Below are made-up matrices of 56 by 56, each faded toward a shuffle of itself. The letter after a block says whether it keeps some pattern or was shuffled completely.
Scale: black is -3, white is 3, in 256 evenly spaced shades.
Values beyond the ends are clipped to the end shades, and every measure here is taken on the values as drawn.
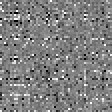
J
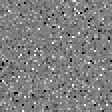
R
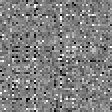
J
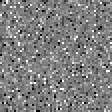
R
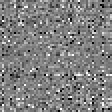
J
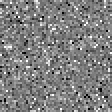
R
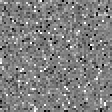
R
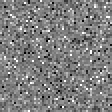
R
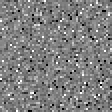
R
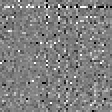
J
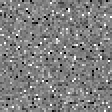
R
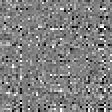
J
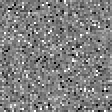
R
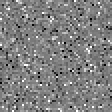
R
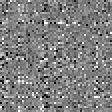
J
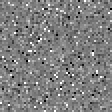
R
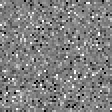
R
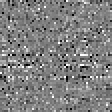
J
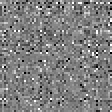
J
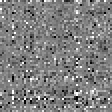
J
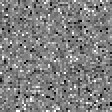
R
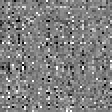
J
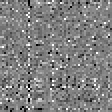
J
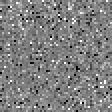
R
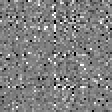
J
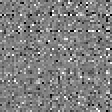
J
